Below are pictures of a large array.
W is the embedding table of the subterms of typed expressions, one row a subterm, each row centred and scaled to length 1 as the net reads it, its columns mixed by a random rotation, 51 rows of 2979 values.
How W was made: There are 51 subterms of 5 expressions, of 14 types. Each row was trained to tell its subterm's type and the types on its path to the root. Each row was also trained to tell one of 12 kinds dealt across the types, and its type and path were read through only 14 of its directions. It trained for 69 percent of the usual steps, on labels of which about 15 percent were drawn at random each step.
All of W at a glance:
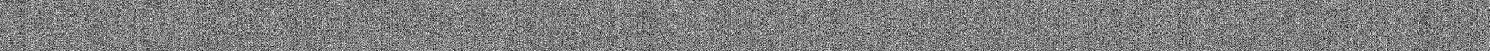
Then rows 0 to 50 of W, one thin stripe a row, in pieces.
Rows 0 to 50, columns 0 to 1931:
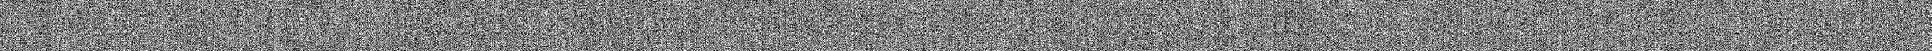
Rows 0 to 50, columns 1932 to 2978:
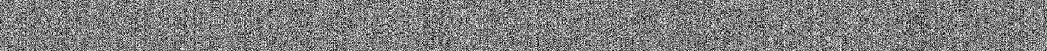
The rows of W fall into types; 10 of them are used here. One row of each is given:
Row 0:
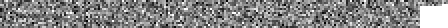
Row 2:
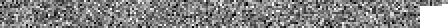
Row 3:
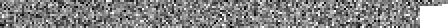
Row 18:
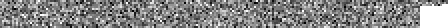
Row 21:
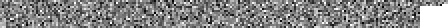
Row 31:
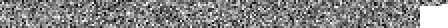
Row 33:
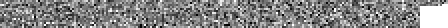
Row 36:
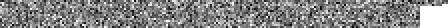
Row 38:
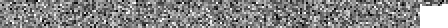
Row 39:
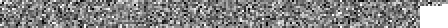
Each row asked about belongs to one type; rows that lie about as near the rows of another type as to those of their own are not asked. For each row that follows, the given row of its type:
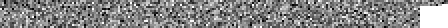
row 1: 31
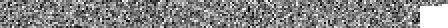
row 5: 21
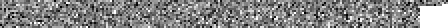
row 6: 3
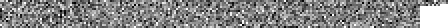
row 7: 0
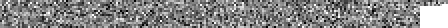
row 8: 18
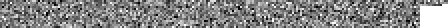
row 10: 2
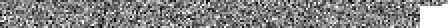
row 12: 2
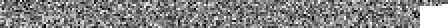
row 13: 31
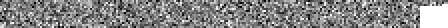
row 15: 21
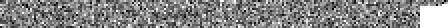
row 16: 36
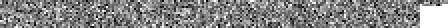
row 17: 2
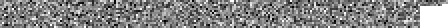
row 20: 18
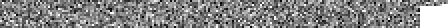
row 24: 38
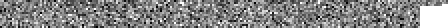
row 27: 18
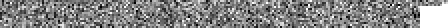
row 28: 2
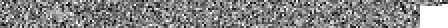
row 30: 31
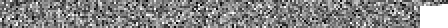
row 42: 38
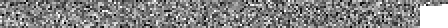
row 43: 38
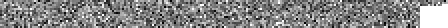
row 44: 39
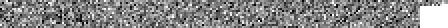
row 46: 0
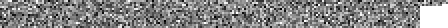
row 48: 39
